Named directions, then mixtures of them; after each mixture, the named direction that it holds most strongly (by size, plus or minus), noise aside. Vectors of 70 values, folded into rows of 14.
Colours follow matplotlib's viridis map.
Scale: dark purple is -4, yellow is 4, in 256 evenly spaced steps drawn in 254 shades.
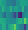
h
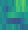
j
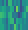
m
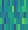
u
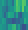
j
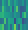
u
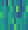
m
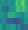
j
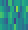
m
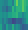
j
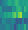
h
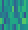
u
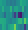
h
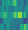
h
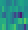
h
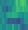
j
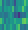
u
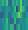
m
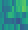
j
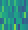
u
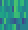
u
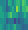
j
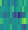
h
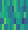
u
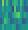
u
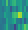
h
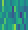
u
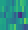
h
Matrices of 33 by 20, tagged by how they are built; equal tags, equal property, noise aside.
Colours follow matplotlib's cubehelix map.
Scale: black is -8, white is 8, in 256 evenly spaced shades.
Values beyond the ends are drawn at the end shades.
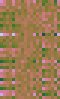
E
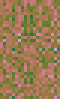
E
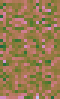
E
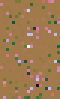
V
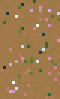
V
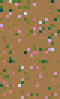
V
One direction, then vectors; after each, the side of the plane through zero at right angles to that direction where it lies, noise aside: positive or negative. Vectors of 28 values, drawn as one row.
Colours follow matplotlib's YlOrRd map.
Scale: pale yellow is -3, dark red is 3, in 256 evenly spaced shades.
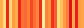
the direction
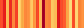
negative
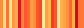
positive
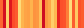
negative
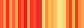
positive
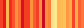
negative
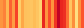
negative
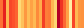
negative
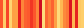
positive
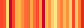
negative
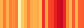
negative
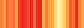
positive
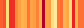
negative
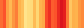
negative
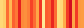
positive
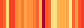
negative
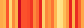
positive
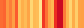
negative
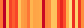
negative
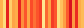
positive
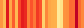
positive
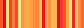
negative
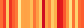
negative
